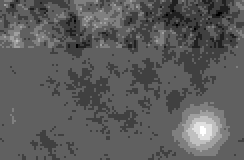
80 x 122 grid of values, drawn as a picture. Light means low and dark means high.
The ninth with the highest average is the top right. A horizontal seam about 30% of the way down splits the table, and the bottom part is calmer. Neither half mirrors the other. The ninth with the lowest average is the bottom right. One dip sinks in the bottom right. There are no regular stripes.
